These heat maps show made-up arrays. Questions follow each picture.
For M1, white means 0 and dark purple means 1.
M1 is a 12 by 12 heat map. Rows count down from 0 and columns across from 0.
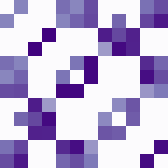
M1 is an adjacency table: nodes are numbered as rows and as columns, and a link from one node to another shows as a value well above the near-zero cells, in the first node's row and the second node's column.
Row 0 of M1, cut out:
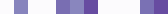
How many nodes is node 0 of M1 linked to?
6
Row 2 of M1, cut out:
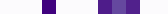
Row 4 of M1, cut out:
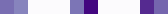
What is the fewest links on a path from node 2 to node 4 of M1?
3
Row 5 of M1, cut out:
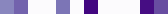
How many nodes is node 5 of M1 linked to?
6
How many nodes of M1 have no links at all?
0
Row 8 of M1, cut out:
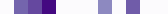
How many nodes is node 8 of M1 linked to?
5
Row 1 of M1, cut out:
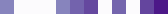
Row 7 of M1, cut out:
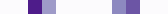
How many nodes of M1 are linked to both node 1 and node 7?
1
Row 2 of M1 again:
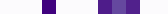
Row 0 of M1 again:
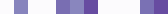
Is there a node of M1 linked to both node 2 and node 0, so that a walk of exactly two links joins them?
no
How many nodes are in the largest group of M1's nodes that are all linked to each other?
7
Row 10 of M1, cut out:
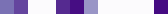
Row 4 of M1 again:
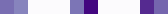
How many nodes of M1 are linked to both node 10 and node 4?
5
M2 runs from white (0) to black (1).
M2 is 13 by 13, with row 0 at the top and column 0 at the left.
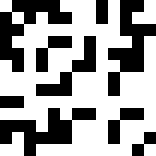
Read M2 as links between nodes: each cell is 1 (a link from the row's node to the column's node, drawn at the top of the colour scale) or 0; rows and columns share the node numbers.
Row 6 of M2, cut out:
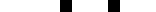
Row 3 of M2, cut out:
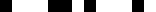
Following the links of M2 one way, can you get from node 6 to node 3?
yes
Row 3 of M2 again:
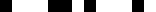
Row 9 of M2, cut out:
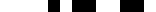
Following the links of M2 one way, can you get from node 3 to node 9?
yes
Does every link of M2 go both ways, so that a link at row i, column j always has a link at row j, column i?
yes
